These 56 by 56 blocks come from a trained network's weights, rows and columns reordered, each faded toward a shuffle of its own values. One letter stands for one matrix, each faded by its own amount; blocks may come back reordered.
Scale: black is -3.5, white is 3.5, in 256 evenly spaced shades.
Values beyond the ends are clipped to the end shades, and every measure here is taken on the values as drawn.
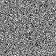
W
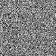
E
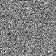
W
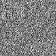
E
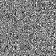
E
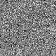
W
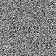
E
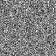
E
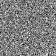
W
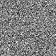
W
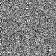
E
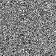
W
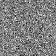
W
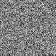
E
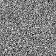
W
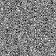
E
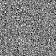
E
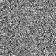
E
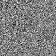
W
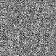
E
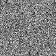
E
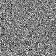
W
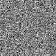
E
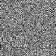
E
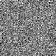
E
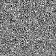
W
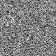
E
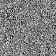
E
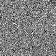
W
